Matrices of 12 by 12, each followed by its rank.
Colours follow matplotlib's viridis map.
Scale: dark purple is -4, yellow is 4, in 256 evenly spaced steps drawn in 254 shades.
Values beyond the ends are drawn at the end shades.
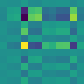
one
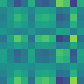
one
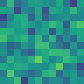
full rank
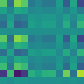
one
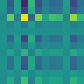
one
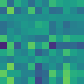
two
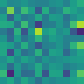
two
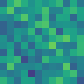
full rank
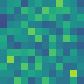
full rank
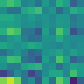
two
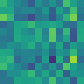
two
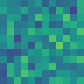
full rank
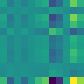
one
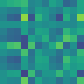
two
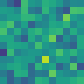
full rank
